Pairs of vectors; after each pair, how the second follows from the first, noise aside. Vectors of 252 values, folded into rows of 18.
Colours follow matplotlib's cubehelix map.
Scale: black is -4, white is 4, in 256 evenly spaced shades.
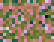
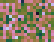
shuffled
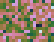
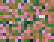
shuffled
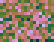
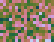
sign-scrambled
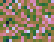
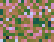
shuffled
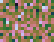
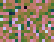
shuffled
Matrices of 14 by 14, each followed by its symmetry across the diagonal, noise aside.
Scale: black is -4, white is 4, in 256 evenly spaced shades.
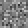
antisymmetric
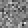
antisymmetric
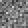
symmetric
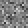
antisymmetric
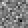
symmetric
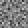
symmetric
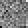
antisymmetric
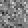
antisymmetric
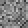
symmetric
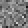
symmetric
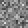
symmetric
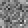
symmetric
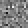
antisymmetric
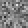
antisymmetric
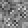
symmetric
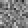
antisymmetric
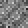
symmetric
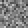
antisymmetric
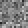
symmetric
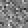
antisymmetric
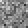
symmetric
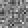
symmetric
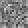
symmetric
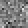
antisymmetric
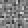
antisymmetric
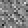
antisymmetric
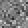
symmetric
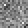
symmetric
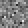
antisymmetric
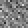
antisymmetric
